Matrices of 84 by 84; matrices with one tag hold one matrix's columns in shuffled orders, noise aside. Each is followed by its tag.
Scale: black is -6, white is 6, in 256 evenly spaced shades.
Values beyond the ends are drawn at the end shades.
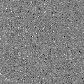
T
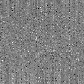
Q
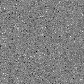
T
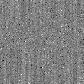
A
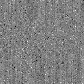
A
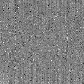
Q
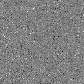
T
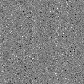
T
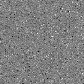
T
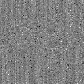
A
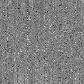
Q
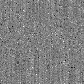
A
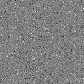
T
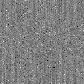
A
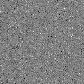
T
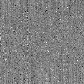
Q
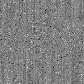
A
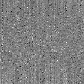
Q
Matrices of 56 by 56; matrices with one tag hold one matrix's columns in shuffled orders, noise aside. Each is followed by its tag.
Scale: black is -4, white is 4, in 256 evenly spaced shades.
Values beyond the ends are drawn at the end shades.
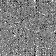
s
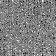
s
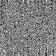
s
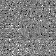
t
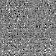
t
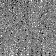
s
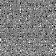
t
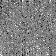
s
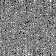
s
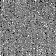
s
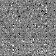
t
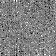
s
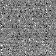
t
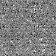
t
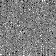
s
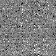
t
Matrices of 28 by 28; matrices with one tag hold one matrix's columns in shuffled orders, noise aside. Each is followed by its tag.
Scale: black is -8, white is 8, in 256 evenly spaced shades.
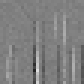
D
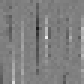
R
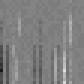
D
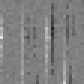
R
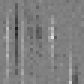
R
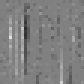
R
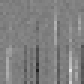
D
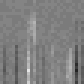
D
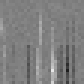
D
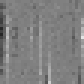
R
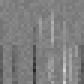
D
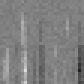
D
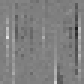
R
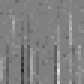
D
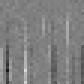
D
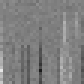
D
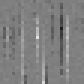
R
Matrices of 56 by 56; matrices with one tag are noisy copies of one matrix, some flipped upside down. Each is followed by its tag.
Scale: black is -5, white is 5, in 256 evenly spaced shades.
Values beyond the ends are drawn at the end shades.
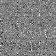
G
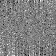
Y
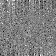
Y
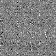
G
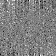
Y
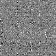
G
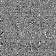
G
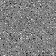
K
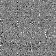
G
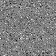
K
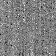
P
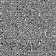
G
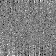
Y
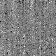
P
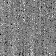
P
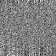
Y
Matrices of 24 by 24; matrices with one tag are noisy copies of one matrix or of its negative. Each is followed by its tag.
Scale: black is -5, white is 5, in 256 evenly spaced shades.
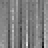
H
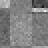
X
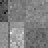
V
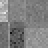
V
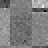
X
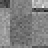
X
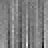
H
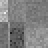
V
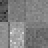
V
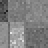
V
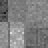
V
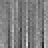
H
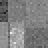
V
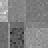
V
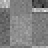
X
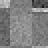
X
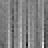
H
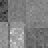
V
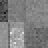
V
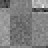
X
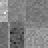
V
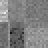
V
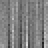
H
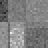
V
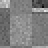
X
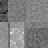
V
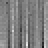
H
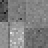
V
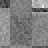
X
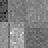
V
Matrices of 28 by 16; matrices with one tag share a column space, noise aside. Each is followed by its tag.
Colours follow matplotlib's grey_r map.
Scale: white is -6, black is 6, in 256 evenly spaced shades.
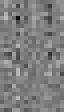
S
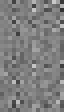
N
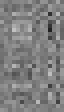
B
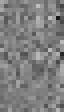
S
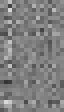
N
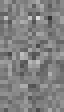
S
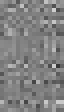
N
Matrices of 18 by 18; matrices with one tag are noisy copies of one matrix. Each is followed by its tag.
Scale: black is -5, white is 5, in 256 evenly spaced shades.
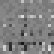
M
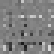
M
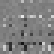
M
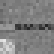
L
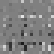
M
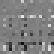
M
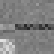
L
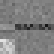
L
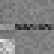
L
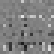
M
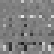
M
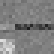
L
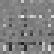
M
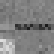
L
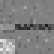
L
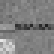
L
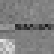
L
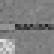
L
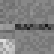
L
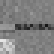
L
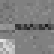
L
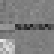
L
